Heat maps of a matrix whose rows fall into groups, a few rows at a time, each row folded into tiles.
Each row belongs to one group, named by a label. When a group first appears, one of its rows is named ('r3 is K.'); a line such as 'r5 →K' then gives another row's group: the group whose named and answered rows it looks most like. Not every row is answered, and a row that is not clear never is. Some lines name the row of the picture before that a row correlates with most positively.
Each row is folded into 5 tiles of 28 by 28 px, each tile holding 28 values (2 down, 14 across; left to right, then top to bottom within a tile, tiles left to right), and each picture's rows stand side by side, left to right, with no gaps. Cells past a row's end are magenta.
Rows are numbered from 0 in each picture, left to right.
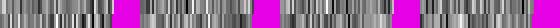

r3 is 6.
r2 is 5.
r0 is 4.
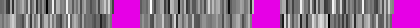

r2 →6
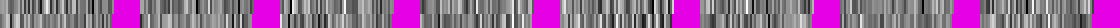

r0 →4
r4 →4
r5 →5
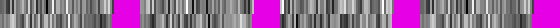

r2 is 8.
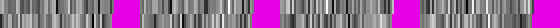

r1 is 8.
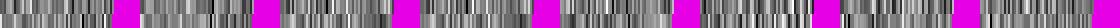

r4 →5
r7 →4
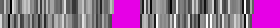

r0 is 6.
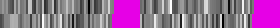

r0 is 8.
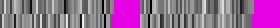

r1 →6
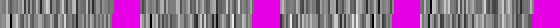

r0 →4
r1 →4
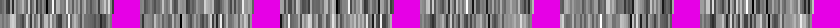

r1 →8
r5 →5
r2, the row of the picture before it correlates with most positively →2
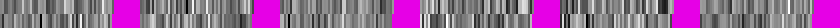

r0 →8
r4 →6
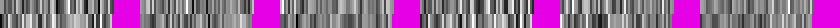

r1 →5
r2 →8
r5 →8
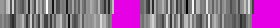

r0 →5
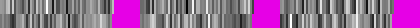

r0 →5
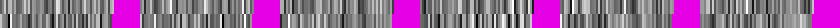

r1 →8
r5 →5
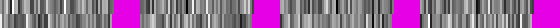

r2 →4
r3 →4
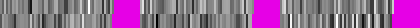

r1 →8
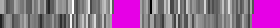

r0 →8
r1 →6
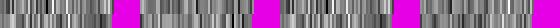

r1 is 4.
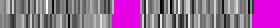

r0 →5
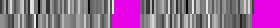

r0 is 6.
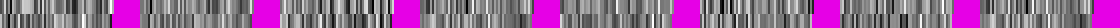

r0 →6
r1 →6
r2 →4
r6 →8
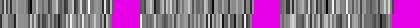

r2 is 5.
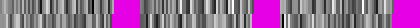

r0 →4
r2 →6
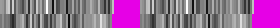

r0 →5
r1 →5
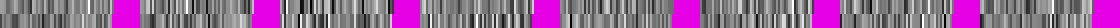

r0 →8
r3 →4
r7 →8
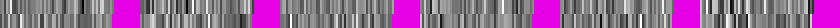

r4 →8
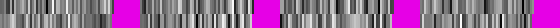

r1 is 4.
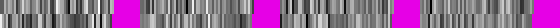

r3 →6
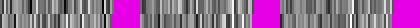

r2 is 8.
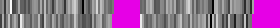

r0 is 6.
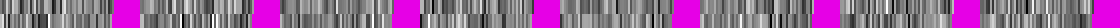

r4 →4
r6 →5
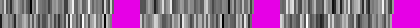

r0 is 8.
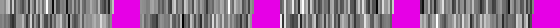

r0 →5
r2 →6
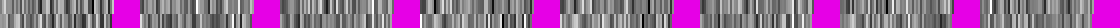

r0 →4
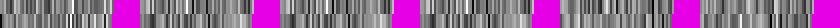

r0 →8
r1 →5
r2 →5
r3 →5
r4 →4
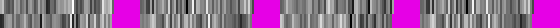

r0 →8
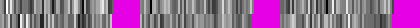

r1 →6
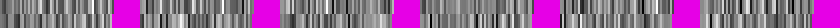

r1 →6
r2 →5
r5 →4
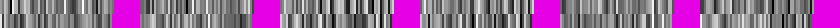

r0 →6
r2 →4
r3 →4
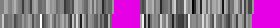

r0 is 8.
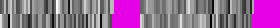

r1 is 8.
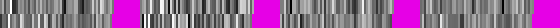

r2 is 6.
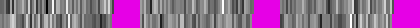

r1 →6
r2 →8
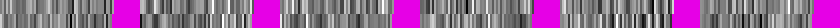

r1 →8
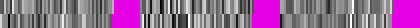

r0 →6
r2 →8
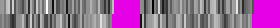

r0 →5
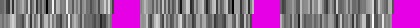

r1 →4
